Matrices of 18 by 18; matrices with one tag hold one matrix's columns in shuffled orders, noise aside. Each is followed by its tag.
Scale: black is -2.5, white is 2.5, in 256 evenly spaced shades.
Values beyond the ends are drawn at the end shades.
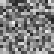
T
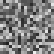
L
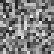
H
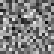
H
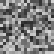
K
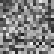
L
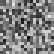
K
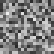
H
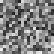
K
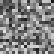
L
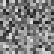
K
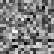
L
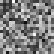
H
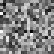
H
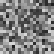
K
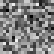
T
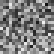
K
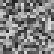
H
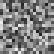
H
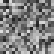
T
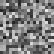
H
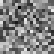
K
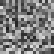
L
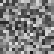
K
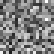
L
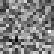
L
